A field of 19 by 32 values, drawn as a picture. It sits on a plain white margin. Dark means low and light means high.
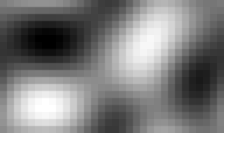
Ninth with the highest average: bottom left. Average level on the scale: 50%. Ninth with the lowest average: top left. Lone odd cells: none.
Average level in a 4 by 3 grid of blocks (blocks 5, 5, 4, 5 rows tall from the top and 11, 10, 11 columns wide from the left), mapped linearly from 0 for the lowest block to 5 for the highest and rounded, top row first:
1 2 4 / 0 4 3 / 4 3 1 / 5 2 2
